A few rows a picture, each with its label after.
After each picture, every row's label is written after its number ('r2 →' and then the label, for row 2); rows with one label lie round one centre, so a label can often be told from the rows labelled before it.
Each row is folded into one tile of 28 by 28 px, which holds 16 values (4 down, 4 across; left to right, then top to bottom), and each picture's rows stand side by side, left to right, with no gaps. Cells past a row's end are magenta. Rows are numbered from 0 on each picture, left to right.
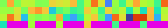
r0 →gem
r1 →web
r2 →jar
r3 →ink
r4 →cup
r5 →cup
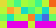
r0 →web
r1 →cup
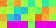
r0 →jar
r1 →gem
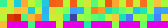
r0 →gem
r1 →cup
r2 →jar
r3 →web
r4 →jar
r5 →jar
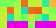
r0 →web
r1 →web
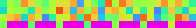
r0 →gem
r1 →cup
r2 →ink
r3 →cup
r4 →ink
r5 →cup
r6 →ink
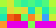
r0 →gem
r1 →cup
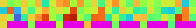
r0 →cup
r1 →gem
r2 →gem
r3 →gem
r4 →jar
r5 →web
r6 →gem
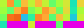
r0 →gem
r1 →gem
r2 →cup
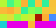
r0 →web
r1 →gem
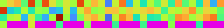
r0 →ink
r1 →jar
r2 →cup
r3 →ink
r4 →gem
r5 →web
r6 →gem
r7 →gem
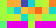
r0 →ink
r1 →web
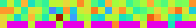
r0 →web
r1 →web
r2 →cup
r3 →web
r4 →web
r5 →gem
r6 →web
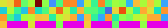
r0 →jar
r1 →ink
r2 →ink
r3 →jar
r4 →web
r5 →ink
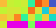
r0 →gem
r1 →ink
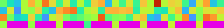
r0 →cup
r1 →jar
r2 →web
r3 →ink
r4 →web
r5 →jar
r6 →ink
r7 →gem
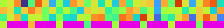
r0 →ink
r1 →ink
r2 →jar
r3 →gem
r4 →gem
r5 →cup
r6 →ink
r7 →ink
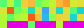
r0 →web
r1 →cup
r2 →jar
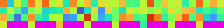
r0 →jar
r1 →jar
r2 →jar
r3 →cup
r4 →gem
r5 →gem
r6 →gem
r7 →jar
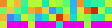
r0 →jar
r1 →web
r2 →cup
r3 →web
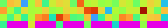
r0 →ink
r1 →gem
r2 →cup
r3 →web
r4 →gem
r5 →ink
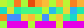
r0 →jar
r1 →jar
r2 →jar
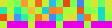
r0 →cup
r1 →ink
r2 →ink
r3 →cup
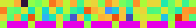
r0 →ink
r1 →cup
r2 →jar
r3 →web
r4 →cup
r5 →ink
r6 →gem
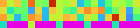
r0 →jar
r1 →cup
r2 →ink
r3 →web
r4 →cup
